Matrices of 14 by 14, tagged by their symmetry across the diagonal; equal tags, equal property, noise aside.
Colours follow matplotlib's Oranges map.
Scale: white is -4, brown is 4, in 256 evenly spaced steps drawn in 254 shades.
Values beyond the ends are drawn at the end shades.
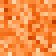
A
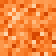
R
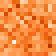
A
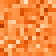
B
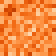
R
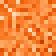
R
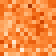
A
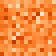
B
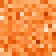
A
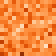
A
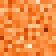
B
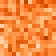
B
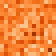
R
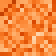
R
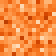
B
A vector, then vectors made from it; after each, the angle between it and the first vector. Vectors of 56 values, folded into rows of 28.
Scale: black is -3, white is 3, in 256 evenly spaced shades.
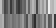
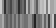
nearly parallel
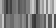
nearly parallel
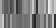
nearly parallel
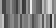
partly aligned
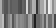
nearly parallel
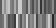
partly opposed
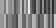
partly opposed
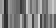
partly aligned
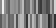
orthogonal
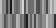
partly aligned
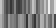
nearly parallel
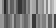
nearly parallel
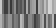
nearly parallel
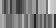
nearly parallel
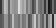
nearly opposite
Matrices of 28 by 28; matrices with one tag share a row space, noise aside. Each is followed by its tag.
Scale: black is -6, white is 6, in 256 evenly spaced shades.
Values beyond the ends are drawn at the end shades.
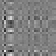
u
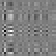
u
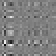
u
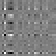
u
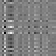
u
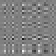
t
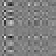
u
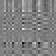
t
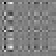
u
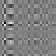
u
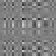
t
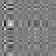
u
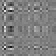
u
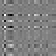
u
